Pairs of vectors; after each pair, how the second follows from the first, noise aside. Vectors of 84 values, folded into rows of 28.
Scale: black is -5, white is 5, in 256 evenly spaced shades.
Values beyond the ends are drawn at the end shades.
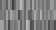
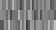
negated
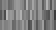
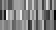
scaled up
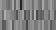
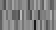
reversed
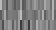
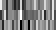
scaled up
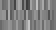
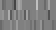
partly zeroed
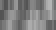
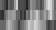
scaled up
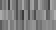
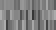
reversed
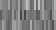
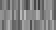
negated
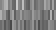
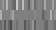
partly zeroed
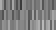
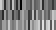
scaled up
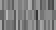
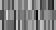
scaled up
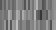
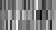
scaled up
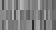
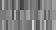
negated
